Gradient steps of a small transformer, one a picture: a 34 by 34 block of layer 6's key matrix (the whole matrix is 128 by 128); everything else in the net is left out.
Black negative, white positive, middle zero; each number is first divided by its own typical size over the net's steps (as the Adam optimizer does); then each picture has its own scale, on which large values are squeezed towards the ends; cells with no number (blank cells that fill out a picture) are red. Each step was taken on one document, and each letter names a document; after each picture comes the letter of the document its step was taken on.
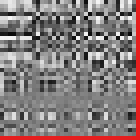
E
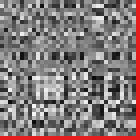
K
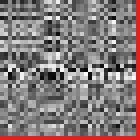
E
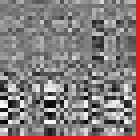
K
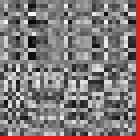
K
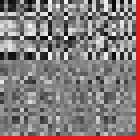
E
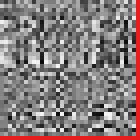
K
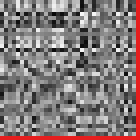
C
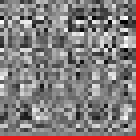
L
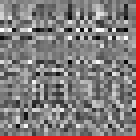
L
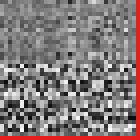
K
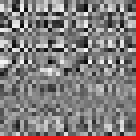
C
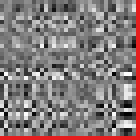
L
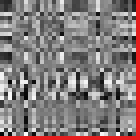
E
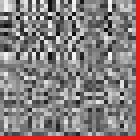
E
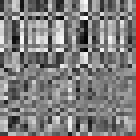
C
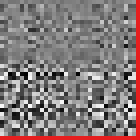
L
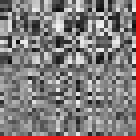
E
